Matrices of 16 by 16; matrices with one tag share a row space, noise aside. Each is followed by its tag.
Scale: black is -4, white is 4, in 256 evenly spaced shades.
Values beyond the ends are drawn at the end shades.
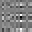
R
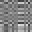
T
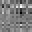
R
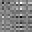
R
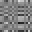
T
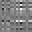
R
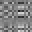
T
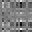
R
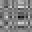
T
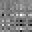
R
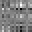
R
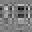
T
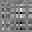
R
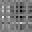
R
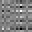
R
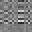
T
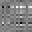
R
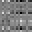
R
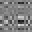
T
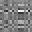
T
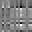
R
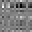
R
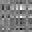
R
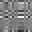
T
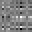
R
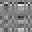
T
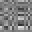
T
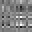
R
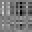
R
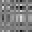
R
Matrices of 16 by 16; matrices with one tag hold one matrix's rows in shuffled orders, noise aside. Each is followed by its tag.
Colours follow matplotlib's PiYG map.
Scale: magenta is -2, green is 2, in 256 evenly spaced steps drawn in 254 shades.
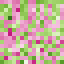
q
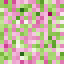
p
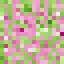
p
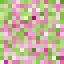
p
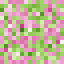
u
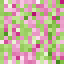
p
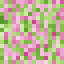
p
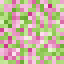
q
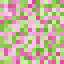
q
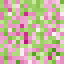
u
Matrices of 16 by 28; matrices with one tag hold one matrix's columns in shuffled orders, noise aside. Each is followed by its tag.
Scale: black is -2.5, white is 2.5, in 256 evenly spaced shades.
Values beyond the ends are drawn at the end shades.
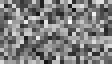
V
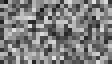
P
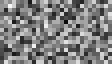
V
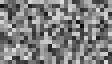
P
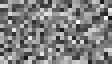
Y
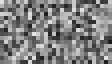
P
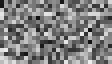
Y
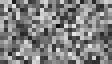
P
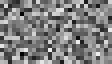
Y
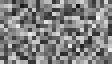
V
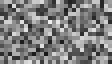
V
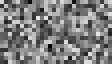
P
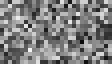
P
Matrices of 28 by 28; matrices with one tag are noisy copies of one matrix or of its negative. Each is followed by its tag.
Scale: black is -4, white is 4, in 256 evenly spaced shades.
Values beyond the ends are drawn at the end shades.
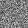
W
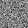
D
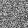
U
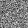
W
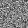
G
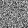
D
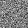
W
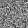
G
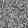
D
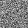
W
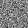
D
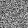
W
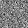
D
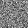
D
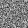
G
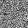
U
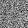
U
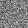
W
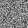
G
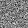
W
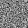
G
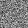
W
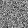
D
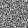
G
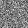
D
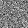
D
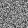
G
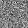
D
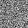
U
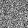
U
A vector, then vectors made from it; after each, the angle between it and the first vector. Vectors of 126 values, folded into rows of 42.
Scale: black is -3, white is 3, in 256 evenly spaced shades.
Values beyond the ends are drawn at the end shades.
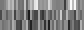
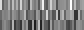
partly aligned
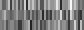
partly aligned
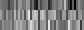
nearly opposite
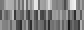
nearly parallel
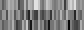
nearly parallel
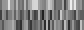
nearly parallel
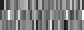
orthogonal
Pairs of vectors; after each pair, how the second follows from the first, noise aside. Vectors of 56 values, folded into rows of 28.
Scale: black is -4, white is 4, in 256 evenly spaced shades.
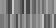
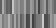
reversed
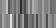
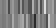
reversed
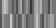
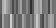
copied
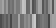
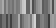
copied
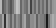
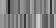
reversed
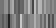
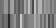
copied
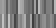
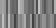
copied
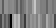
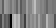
copied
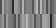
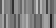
copied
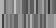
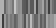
copied
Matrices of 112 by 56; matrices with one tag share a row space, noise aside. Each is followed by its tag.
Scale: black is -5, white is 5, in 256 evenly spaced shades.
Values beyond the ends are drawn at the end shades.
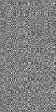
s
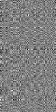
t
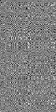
s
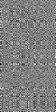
t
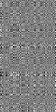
t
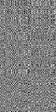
s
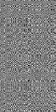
s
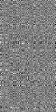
t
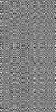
t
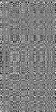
t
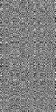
t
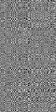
s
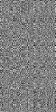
t
